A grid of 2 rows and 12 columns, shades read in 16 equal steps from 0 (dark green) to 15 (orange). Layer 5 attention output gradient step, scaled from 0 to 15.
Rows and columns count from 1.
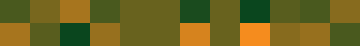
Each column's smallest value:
4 5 0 4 6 6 1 6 0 5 4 4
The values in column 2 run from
5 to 7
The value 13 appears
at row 2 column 7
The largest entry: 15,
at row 2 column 9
